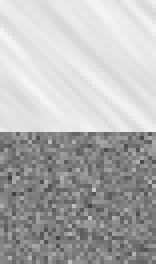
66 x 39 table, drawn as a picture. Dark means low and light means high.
It is made of 2 by 1 panels. Panel 1,1: very high, slanting down to the right, faint in contrast. Panel 2,1: middling, fine-grained.
